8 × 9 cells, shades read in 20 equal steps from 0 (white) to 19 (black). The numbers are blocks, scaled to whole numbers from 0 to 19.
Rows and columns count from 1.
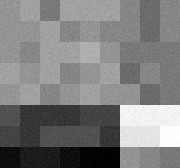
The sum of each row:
75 78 75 76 76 89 87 135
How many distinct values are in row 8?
6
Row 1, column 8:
11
